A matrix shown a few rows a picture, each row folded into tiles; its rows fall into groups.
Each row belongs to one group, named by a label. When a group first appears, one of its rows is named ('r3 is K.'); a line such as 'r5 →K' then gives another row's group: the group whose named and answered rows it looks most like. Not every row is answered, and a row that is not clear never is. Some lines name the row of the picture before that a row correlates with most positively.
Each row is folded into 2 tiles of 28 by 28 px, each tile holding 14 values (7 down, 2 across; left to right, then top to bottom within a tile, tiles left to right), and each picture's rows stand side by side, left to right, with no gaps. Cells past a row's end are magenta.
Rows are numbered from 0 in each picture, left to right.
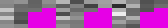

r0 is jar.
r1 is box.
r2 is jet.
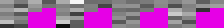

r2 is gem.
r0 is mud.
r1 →mud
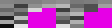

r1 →gem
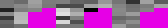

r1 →jet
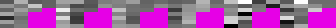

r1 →jar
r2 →jar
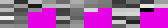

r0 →box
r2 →jet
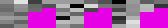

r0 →mud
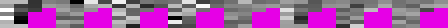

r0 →jar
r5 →jar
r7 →jet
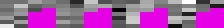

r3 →mud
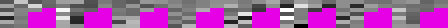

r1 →jar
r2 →box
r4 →gem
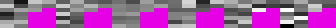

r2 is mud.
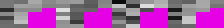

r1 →jar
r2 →jet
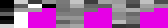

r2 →mud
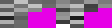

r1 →gem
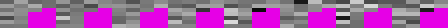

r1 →box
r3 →jet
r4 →jet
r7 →jet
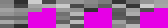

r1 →gem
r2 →jet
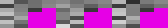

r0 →jet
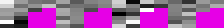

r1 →jet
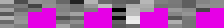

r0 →box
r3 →jet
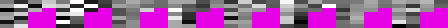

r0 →gem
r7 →mud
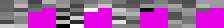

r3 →jet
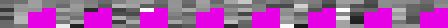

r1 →gem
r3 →mud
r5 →gem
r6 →jar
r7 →jar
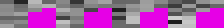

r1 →jet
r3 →box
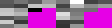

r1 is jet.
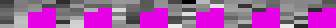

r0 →box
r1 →box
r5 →gem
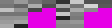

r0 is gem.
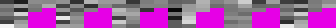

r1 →box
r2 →jet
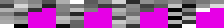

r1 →mud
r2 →jet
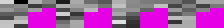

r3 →box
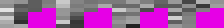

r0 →jar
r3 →box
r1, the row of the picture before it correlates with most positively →2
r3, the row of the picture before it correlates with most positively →3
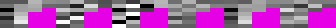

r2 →gem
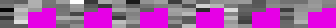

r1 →mud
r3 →jet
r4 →jar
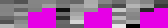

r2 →gem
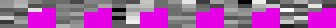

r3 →mud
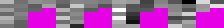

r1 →gem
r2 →jar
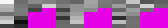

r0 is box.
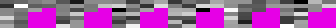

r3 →jet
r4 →jar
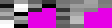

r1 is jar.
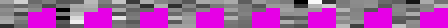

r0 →mud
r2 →box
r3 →box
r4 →box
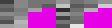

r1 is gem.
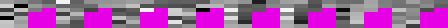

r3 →jet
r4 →jar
